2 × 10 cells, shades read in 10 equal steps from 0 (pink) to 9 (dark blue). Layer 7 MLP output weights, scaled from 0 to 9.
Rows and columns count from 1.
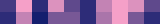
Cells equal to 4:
0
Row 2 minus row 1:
1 2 1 4 -1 0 1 0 4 2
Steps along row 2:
down up down same up down down up up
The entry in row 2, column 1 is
8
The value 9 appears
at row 2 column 3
